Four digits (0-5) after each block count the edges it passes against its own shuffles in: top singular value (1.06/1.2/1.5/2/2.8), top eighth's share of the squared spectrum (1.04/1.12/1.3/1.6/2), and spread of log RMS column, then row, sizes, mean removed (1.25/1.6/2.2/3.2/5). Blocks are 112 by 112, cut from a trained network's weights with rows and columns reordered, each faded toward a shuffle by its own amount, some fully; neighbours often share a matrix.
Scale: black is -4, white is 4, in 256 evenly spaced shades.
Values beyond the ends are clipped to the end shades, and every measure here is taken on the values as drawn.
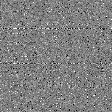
4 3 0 2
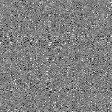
4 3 2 2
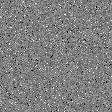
0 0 0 0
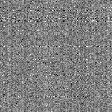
4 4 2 3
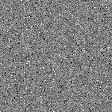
0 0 0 0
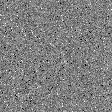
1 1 0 0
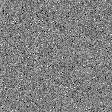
1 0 0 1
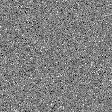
3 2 0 1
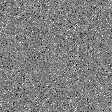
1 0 0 0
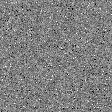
1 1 0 1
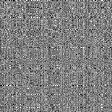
4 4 1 3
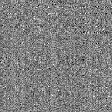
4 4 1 2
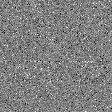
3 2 0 1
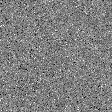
0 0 0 0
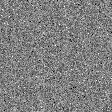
0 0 0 0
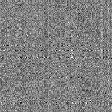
4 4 1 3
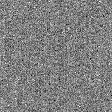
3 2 0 1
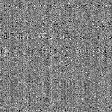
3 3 1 3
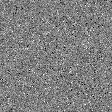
0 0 0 0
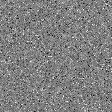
2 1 0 0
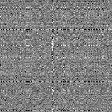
5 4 2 3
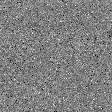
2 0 0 0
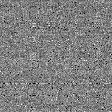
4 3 1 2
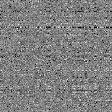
4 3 2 2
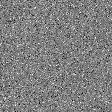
2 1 0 0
